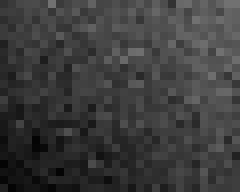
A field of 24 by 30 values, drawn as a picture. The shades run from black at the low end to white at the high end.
The ninth with the highest average is the top right. The texture is fine-grained noise. No single row or column stands out from its neighbours. The field climbs toward the top right.
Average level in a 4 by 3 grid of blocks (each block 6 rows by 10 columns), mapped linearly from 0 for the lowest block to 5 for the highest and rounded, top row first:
3 4 5
2 3 4
1 2 3
0 1 3
